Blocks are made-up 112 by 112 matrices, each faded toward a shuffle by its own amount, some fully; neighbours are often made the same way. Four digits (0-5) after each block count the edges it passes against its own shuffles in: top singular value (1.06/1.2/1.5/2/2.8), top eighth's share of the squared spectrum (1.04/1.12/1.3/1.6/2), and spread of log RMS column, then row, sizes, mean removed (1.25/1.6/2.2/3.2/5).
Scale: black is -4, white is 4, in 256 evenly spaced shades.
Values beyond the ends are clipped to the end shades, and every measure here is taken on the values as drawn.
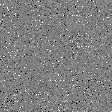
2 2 1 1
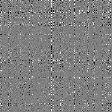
3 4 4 3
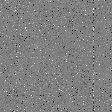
3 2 1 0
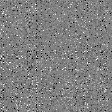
2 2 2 2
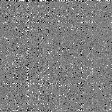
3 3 3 3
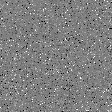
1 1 0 0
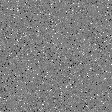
0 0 0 0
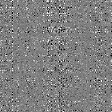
2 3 4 3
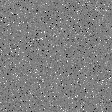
0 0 0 0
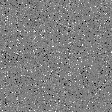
1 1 1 0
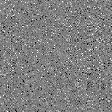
4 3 2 1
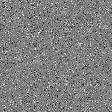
3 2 1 0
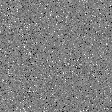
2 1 0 0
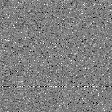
4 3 1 2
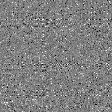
4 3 1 2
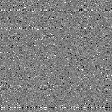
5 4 2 3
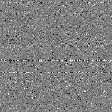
4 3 1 2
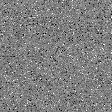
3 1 0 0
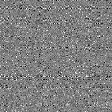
4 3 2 3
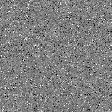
3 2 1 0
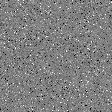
0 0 0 0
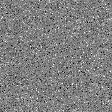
3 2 0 1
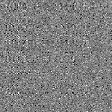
4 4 2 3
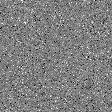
0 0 0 0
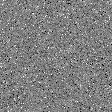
0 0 0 0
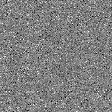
3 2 1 1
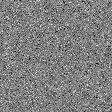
0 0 0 0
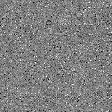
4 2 1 1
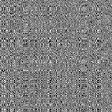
5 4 3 3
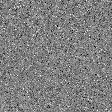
0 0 0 0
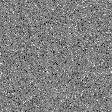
1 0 0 0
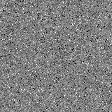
0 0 0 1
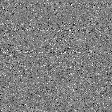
1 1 0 2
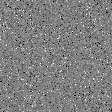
0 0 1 0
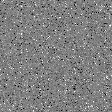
1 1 1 1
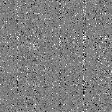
2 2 3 2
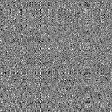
5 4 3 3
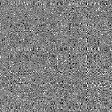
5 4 3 2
